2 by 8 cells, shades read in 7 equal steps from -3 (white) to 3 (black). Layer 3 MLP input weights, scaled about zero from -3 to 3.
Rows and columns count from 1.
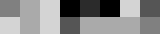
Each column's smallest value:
-2 -1 -2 1 -1 -1 -2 0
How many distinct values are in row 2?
4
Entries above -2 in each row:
6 6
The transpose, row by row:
0 -2 | -1 -1 | -2 -2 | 3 1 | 2 -1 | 3 -1 | -2 -1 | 1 0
